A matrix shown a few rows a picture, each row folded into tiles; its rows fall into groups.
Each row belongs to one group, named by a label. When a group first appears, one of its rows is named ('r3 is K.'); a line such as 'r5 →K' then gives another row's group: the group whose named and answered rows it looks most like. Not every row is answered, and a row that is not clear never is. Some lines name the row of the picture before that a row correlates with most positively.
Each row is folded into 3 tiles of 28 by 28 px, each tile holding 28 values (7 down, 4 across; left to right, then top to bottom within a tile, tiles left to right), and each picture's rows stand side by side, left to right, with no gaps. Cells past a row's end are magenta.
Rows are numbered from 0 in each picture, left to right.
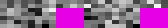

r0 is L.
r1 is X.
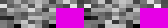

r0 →X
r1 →X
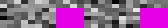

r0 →X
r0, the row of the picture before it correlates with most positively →1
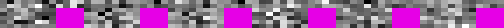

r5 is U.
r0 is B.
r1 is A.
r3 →B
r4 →L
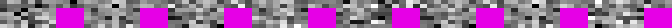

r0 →A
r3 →U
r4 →B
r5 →X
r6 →U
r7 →U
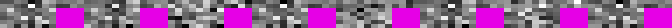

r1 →L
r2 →X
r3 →L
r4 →A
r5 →L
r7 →L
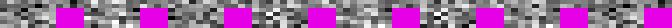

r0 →A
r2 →X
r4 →U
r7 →A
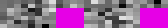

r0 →L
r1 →A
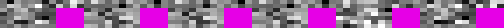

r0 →B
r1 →A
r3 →A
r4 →U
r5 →B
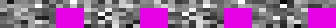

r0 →B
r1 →B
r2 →B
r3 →L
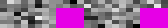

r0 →A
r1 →X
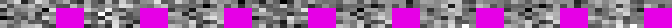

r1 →B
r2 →A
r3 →L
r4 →A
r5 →U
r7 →U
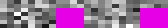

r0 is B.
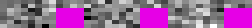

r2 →U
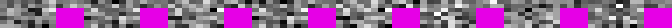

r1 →L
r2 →X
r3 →L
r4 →X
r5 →B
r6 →A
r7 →L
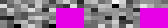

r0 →X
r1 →U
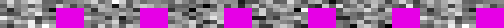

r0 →U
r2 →A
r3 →X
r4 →X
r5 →U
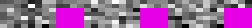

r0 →L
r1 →U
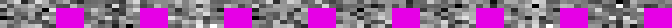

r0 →X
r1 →L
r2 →U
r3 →X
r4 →A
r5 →A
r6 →U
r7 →L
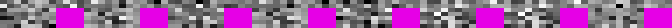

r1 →A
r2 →L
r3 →A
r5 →B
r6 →B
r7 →U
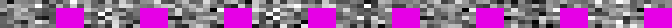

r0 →B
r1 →B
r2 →X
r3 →B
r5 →X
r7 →U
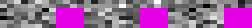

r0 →X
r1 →B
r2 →A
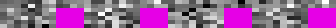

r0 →L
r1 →B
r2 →A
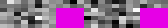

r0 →A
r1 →L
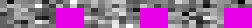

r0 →B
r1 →U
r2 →A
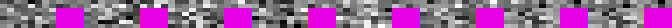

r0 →L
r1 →B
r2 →B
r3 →L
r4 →U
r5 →B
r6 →A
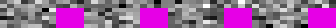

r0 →X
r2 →B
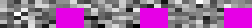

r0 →B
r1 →X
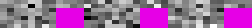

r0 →U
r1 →X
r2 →U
